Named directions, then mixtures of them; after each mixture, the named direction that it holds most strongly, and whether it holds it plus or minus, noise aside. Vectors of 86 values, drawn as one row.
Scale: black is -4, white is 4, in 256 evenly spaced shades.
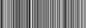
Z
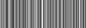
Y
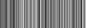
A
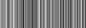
A, minus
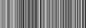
A, minus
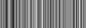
Y, plus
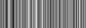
Y, plus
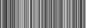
A, plus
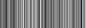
A, plus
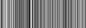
Z, plus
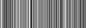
Z, minus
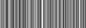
Y, plus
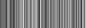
A, plus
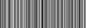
Y, minus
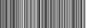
A, plus
